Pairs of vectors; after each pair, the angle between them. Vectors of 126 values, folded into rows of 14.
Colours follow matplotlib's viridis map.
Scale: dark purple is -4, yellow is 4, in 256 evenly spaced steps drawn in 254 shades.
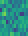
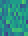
partly opposed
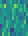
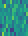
nearly parallel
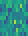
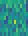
nearly parallel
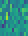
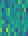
orthogonal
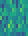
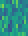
nearly opposite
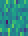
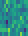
nearly parallel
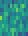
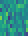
partly aligned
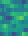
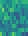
partly opposed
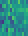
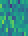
nearly opposite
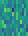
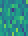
partly aligned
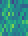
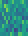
orthogonal
